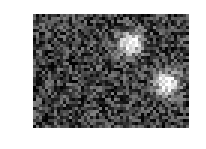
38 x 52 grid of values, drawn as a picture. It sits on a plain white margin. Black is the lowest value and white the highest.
Average level on the scale: 30%. Ninth with the highest average: middle right. Bumps: two. Odd rows or columns: none. Mirror symmetry: none.
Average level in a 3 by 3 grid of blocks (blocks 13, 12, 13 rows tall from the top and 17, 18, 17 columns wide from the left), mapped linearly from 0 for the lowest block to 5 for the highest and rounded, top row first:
141 / 015 / 012
